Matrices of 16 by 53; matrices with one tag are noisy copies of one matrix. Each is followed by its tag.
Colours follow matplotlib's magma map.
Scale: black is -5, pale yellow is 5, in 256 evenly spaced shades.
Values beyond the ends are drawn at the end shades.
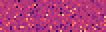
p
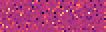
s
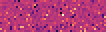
p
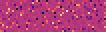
s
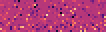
p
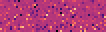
p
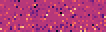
p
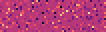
s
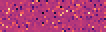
s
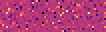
s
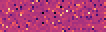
s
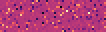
s
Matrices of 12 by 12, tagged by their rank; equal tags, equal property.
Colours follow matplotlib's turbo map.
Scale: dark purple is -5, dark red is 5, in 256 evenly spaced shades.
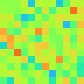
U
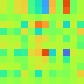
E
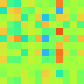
E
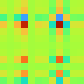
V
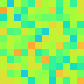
U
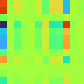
V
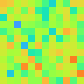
U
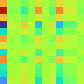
V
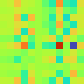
E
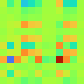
E
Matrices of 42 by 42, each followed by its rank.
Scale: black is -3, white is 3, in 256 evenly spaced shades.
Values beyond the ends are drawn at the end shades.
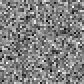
full rank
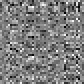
five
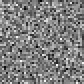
full rank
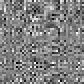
five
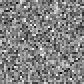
full rank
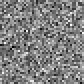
full rank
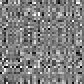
five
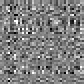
five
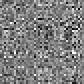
five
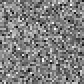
full rank
